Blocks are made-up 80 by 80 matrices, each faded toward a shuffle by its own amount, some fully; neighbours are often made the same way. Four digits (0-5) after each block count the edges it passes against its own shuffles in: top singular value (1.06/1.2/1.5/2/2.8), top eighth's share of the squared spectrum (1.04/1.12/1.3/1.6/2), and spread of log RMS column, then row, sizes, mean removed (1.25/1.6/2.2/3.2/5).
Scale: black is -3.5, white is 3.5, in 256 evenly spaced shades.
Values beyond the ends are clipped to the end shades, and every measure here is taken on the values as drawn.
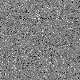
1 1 0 0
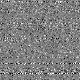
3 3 0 3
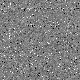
1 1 0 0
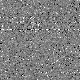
2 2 0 2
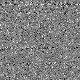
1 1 0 2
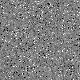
0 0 0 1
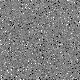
0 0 0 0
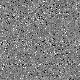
1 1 0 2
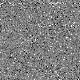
1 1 0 1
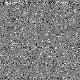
1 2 0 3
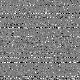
2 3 0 3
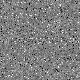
1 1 0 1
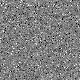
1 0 0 1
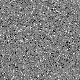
0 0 0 0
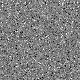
1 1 0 0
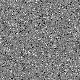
0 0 0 0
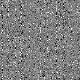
1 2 3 0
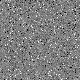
0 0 0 0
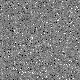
0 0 0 0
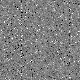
2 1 1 0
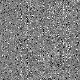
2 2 3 0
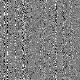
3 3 4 0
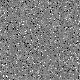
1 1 1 0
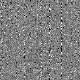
2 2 3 0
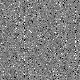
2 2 2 0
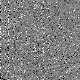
2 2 2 0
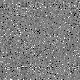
3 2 0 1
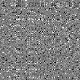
4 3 2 2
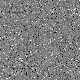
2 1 0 0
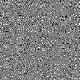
4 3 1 2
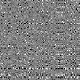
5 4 2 2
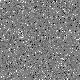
2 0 0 0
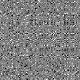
4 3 2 2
